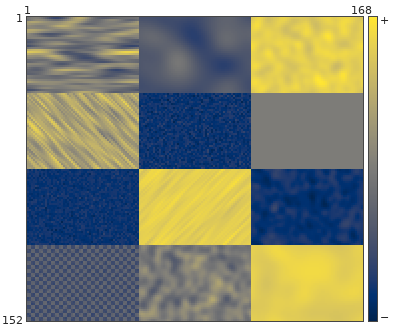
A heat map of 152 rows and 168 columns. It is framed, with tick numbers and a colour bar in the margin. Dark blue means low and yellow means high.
It is made of 4 by 3 panels. Panel 1,1: middling, streaked across, strong in contrast. Panel 1,2: low, smooth. Panel 1,3: very high, blotchy, faint in contrast. Panel 2,1: high, slanting down to the right. Panel 2,2: very low, fine-grained, faint in contrast. Panel 2,3: middling, flat. Panel 3,1: very low, fine-grained, faint in contrast. Panel 3,2: very high, slanting up to the right, faint in contrast. Panel 3,3: very low, blotchy, faint in contrast. Panel 4,1: low, checkered. Panel 4,2: middling, blotchy. Panel 4,3: very high, smooth, faint in contrast.
